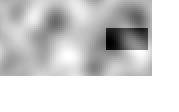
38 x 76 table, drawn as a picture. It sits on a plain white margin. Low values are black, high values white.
Histogram: skewed, a long tail of low values. Odd patch: lower, in the middle right. Roughest part: middle right. Average level on the scale: 70%. Ninth with the lowest average: middle right.
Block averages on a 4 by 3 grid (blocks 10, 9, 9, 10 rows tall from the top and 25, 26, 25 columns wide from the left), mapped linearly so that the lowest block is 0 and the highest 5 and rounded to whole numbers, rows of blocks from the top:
5 5 3 / 5 4 0 / 4 5 1 / 4 5 5
